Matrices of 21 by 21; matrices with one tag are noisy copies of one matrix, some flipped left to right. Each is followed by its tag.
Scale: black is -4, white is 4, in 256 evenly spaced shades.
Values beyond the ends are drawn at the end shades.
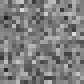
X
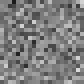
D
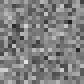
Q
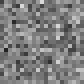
Q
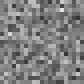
X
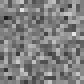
X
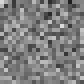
D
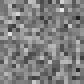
X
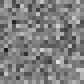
Q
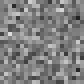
X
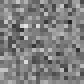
Q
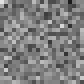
D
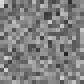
D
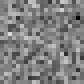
X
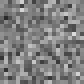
X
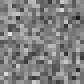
X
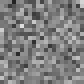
D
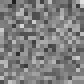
D
